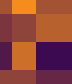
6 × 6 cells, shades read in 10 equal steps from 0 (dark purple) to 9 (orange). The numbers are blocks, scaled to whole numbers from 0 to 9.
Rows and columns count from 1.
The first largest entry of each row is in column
2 4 4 2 2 1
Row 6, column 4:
2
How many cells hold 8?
0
